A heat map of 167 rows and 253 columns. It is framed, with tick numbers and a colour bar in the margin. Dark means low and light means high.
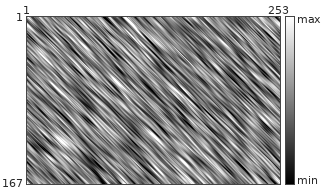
No seam splits the table. Overall the values sit about 50% of the way up the scale. Streaks slant down to the right. The values follow a bell shape. No overall slope runs across the table. No single row or column stands out from its neighbours. Neither half mirrors the other.
